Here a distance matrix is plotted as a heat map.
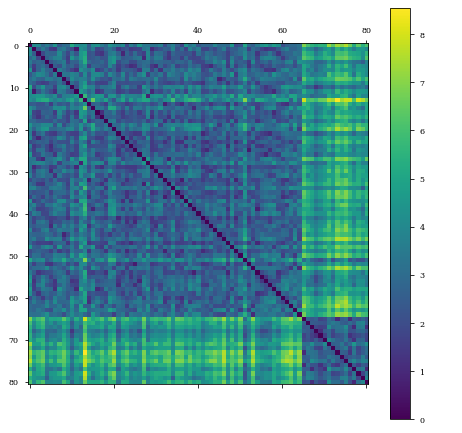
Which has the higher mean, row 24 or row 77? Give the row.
77
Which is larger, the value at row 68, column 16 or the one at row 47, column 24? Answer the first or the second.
the first
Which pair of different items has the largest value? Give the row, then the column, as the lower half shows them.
73, 13
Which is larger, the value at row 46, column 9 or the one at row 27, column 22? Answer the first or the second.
the first
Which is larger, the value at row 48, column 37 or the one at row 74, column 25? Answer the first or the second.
the second
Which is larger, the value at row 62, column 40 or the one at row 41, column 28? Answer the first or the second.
the first
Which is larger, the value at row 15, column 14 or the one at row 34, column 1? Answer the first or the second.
the second
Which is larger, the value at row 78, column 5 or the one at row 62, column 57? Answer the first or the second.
the first
